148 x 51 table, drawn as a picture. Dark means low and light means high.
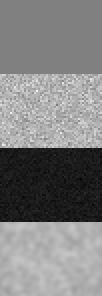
The table splits into 4 rows of 1 panel. Panel 1,1: middling, flat. Panel 2,1: high, fine-grained. Panel 3,1: very low, fine-grained, faint in contrast. Panel 4,1: high, blotchy, faint in contrast.
